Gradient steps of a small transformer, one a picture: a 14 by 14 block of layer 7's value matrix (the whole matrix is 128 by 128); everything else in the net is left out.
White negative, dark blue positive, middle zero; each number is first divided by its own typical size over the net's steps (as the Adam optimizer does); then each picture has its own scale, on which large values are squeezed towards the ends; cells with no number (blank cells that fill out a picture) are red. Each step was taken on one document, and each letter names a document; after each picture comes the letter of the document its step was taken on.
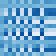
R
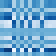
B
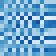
R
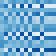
R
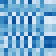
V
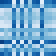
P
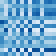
R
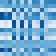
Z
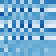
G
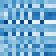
R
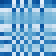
P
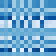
B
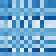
B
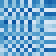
Z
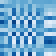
V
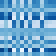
B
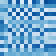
Z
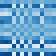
P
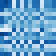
P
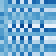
Z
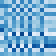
Z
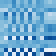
V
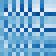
R
